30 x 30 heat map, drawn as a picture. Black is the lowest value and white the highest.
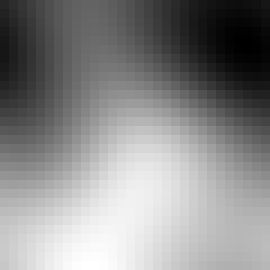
Stripes: none. Ninth with the highest average: bottom middle. Roughest part: middle right. Ninth with the lowest average: top right. Slope: up to the bottom. Grain: smooth.
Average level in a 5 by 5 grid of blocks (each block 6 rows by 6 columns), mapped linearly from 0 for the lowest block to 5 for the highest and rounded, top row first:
1 2 2 1 0 | 1 2 2 1 0 | 2 3 4 3 2 | 3 4 5 4 3 | 4 5 5 4 4
